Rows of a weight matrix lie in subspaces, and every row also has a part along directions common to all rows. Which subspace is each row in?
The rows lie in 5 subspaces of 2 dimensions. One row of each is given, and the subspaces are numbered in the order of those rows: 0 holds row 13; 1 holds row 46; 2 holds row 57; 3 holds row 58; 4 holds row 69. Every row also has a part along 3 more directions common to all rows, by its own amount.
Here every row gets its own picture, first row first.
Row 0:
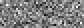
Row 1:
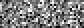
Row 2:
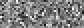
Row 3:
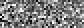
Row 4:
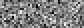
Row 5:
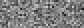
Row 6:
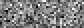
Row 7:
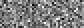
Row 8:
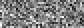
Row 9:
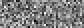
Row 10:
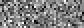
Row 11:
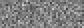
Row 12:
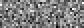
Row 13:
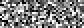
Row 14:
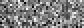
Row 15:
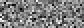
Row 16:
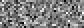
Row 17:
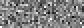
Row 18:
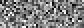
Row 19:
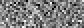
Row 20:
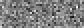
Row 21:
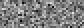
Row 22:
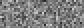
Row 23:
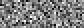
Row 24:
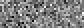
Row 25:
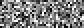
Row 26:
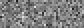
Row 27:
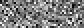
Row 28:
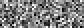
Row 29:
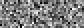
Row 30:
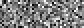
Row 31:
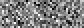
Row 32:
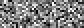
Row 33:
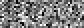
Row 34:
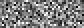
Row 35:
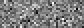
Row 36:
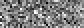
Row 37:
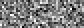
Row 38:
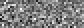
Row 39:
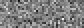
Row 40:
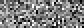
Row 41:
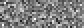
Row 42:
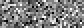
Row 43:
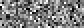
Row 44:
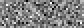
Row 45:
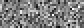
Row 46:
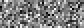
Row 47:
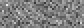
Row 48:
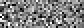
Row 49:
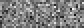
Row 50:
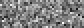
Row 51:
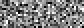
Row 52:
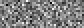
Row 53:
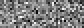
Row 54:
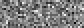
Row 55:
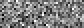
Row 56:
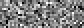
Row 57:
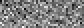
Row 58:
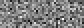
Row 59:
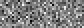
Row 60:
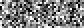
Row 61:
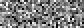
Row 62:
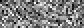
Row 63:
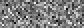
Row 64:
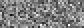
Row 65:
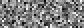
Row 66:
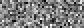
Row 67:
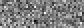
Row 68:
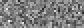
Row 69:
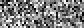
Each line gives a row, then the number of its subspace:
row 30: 3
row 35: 3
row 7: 3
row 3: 0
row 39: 3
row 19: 2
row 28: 3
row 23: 2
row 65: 3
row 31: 2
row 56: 0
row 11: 2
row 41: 0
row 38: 0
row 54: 0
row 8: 1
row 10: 4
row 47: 2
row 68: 4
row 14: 3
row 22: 4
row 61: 3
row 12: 1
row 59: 2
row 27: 2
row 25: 4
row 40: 3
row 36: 0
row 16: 4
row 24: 4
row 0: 2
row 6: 1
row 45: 1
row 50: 3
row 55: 4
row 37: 1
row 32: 3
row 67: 4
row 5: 0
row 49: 1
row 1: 1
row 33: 4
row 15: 0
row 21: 0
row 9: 4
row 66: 3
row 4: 1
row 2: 4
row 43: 1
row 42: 0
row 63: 2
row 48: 0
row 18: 2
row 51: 0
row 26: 4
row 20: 1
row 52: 2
